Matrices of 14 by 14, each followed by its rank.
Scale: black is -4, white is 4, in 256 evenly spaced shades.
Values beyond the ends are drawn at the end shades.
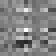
two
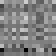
two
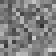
full rank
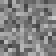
full rank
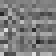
three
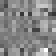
three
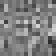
three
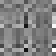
two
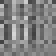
two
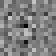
three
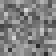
full rank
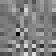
three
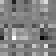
two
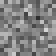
full rank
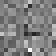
three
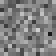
full rank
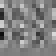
two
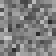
full rank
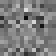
three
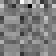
two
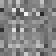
three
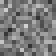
full rank
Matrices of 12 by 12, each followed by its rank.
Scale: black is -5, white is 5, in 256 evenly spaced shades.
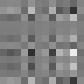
one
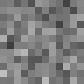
full rank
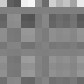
one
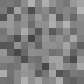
full rank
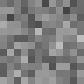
full rank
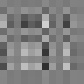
one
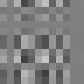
one
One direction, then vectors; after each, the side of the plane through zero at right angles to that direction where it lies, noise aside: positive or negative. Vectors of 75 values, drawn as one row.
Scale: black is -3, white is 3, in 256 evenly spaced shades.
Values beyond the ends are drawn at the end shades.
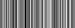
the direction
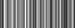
negative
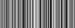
negative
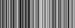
positive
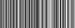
positive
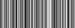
positive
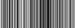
negative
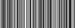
negative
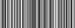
negative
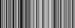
positive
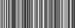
positive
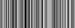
positive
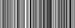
negative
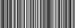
negative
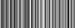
positive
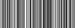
negative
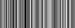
positive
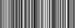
positive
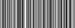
negative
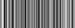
positive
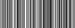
negative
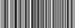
positive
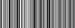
negative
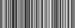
positive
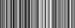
positive
